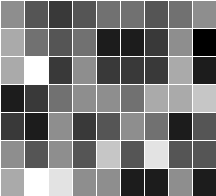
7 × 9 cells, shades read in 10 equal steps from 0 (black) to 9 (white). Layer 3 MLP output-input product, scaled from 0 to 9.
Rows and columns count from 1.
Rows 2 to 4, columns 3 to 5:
3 4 1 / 2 5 2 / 4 5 5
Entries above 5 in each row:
0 1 3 3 0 2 3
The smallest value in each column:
1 1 2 2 1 1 1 1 0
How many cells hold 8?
2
